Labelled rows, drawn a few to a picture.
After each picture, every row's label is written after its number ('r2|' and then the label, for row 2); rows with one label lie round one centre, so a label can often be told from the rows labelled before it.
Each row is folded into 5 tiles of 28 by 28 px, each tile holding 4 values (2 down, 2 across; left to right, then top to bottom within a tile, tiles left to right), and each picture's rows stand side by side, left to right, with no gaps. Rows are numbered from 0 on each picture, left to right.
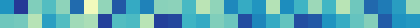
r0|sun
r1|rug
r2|rug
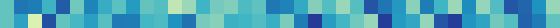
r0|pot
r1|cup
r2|rug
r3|rug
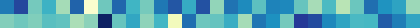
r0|sun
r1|pot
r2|rug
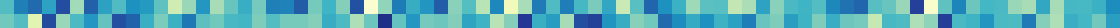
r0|pot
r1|cup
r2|sun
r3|sun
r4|rug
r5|cup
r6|sun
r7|cup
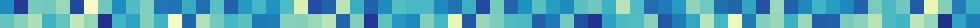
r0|sun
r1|pot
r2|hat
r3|pot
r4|rug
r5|pot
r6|sun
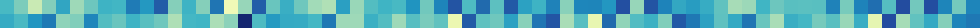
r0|cup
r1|sun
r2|cup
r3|pot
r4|pot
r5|cup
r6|pot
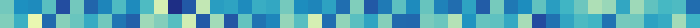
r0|pot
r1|hat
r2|pot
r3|pot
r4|cup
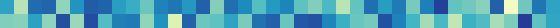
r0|hat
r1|pot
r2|rug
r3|sun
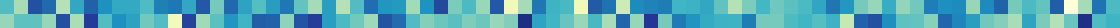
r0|hat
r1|pot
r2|rug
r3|sun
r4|hat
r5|cup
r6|rug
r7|sun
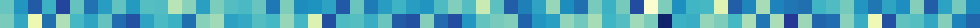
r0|pot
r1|cup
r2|pot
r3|rug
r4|sun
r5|hat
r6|pot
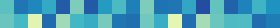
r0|pot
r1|pot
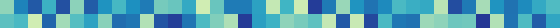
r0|pot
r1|rug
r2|hat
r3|hat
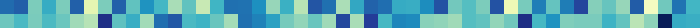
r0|sun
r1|rug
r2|hat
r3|sun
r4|sun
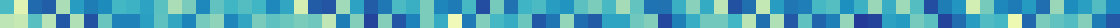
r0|hat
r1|cup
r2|hat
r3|pot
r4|rug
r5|hat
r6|rug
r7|pot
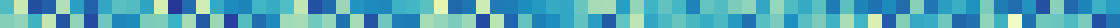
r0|hat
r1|hat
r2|hat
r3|hat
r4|cup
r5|cup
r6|pot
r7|pot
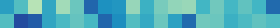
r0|rug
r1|cup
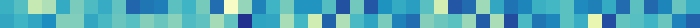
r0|cup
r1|sun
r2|pot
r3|hat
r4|pot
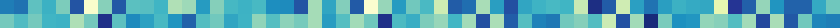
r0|sun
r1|cup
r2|sun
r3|hat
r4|hat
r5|hat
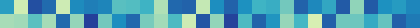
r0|hat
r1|hat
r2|pot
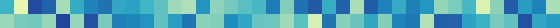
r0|hat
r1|cup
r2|pot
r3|rug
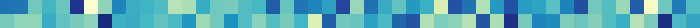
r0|sun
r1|cup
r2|pot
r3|hat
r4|sun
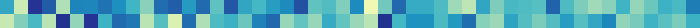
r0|hat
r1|pot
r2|sun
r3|cup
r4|cup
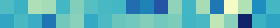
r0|cup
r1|sun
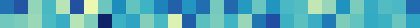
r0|sun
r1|pot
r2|cup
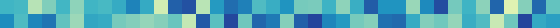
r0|cup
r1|hat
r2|rug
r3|sun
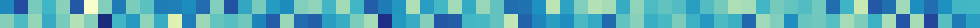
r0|sun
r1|pot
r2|rug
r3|rug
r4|cup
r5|cup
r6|hat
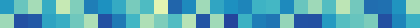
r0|rug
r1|hat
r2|rug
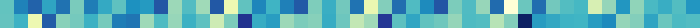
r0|pot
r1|sun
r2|sun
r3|sun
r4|cup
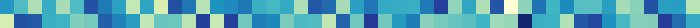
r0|rug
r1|hat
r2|hat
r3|sun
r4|rug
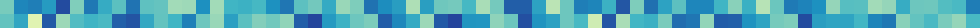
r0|pot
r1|cup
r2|rug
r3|rug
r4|pot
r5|rug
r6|cup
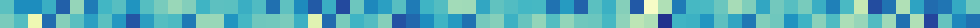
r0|pot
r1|cup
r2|pot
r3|cup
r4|sun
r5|cup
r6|hat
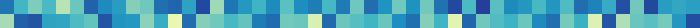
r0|rug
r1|pot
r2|pot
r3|pot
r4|pot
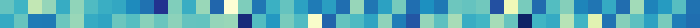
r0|cup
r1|sun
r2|pot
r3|sun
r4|pot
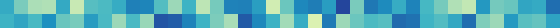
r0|cup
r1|rug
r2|pot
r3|cup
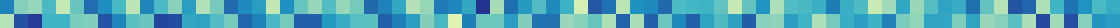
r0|rug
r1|rug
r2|rug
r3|pot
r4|hat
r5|cup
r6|cup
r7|hat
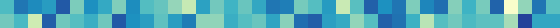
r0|pot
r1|cup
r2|rug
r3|sun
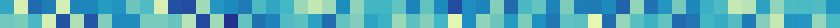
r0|hat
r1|hat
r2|cup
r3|pot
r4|pot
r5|cup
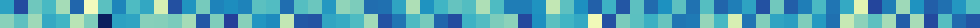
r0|sun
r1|hat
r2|rug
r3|rug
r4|pot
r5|pot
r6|hat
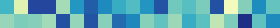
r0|hat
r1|sun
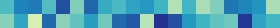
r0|pot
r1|rug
